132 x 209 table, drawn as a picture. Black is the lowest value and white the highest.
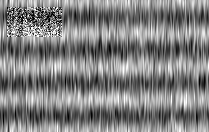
Average level on the scale: 50%. Roughest part: top left. Stripes: horizontal, repeating 4 times. Odd patch: rougher, in the top left.
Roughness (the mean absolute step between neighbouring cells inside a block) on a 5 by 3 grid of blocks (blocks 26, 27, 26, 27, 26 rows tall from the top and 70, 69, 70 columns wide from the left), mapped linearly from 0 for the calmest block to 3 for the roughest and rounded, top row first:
3 0 0 / 2 0 0 / 0 0 0 / 0 0 0 / 0 0 0
